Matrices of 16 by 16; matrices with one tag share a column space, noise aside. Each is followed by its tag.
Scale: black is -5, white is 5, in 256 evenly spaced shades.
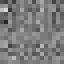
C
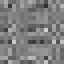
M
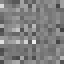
M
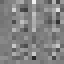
C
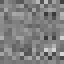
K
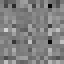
M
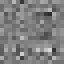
K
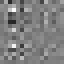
C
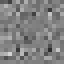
K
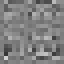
K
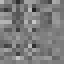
C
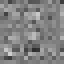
K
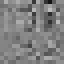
C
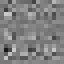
K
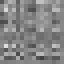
C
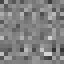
K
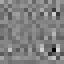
K
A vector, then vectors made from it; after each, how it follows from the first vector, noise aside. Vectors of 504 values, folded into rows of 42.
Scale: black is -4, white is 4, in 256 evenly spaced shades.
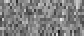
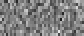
sign-scrambled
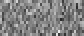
sign-scrambled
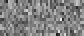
sign-scrambled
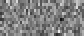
sign-scrambled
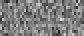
sign-scrambled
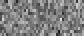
sign-scrambled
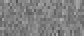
shrunk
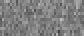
shrunk
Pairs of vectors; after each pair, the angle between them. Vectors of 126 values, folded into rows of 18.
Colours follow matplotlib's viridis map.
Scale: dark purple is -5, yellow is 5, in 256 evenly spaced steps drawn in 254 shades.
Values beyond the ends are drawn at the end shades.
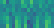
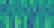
nearly parallel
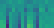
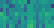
partly aligned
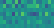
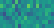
partly aligned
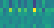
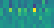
nearly parallel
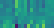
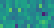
partly aligned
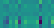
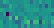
partly aligned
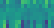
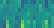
nearly opposite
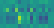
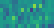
partly opposed
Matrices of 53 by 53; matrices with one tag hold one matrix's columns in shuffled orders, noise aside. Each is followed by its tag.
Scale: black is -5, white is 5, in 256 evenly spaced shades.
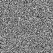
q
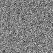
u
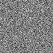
q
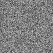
u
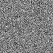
q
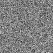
u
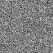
q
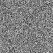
u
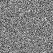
q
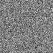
q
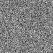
u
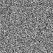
u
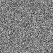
u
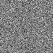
q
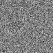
u
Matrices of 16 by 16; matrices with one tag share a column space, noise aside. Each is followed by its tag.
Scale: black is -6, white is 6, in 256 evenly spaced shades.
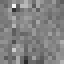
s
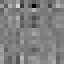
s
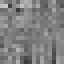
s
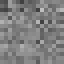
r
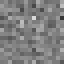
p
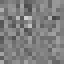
p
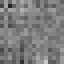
s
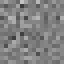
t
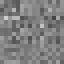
p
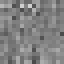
s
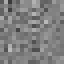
r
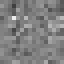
p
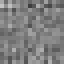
s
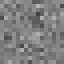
t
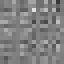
r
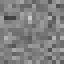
t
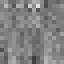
s
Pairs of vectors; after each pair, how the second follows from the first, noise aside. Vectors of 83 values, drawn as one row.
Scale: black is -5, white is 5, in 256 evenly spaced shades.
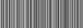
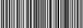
scaled up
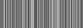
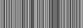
negated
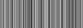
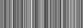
negated
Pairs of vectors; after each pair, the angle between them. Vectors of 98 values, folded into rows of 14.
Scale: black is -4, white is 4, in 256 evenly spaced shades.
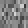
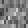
orthogonal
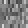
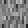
nearly opposite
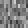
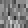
nearly opposite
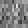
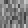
partly aligned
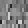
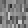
nearly parallel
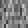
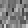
partly opposed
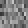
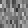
partly opposed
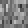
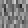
partly aligned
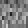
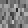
partly aligned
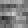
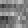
nearly parallel
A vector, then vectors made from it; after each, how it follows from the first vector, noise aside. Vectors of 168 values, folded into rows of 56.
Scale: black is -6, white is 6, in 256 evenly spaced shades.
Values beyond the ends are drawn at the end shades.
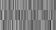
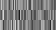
scaled up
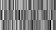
scaled up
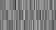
wrapped around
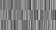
wrapped around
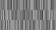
wrapped around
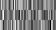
scaled up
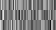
scaled up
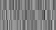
wrapped around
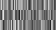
scaled up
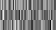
scaled up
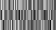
scaled up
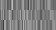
wrapped around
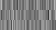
wrapped around
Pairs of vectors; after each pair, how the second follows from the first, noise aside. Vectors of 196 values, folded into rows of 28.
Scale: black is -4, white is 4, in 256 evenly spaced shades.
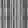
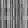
negated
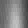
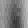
negated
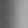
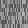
shuffled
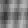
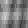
negated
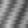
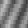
copied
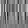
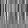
negated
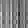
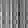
copied
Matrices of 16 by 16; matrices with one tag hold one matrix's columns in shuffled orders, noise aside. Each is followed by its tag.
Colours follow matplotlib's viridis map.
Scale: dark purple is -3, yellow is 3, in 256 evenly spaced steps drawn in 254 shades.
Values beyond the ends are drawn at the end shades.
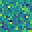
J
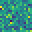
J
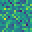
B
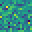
J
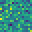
B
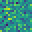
B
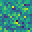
J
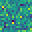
J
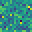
J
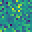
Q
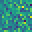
J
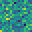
B
